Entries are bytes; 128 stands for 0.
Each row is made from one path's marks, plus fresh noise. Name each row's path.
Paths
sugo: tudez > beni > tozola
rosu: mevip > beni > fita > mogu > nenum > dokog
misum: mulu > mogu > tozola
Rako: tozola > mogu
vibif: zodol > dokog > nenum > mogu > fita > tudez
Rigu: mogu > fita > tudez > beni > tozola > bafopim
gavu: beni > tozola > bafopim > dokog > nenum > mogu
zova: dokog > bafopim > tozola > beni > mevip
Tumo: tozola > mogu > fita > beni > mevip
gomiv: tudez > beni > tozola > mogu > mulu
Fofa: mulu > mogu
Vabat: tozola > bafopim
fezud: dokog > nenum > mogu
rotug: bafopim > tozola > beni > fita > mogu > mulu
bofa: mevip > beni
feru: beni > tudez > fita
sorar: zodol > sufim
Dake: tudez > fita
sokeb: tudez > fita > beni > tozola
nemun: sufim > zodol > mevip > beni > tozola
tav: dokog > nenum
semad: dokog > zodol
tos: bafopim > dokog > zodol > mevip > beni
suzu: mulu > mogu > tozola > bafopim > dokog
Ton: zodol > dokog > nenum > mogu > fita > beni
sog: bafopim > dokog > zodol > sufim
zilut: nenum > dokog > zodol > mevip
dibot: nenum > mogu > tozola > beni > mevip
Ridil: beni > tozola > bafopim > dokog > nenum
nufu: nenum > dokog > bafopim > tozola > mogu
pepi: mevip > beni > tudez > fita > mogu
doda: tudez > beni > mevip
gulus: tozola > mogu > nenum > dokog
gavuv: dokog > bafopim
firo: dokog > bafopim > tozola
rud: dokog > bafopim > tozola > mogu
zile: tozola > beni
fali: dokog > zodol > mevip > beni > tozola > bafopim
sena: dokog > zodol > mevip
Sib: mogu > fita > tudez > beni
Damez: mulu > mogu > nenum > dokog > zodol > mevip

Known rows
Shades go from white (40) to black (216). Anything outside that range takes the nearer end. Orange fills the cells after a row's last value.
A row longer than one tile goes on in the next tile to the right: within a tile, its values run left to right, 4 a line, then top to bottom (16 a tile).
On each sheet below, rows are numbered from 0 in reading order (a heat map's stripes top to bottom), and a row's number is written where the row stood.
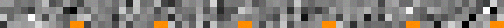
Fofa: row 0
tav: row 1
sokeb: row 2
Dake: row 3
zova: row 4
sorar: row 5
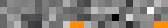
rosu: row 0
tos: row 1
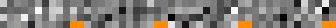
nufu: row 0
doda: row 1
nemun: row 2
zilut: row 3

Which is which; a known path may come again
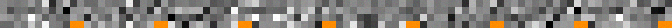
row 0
gomiv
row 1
Tumo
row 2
nemun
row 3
suzu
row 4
rosu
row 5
tav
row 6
sorar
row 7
Fofa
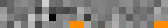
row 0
Dake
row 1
zile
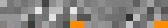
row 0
gavu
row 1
dibot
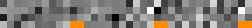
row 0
bofa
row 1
zilut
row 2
Rigu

